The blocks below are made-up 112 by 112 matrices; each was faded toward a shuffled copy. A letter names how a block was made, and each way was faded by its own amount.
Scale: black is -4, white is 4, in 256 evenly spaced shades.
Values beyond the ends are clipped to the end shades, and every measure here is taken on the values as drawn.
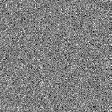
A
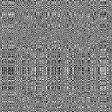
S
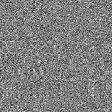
A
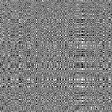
S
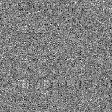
A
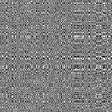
S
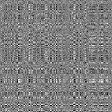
S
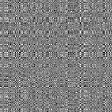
S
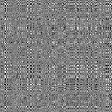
S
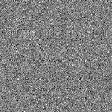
A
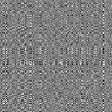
S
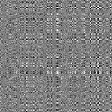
S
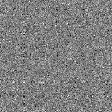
A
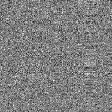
A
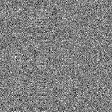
A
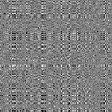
S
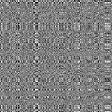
S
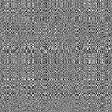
S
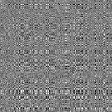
S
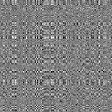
S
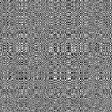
S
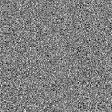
A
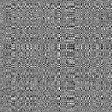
S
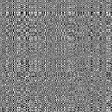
S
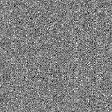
A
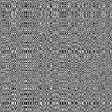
S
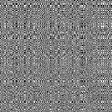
S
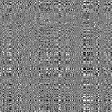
S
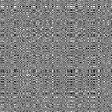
S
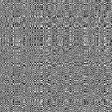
S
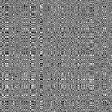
S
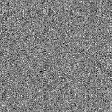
A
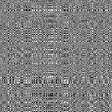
S
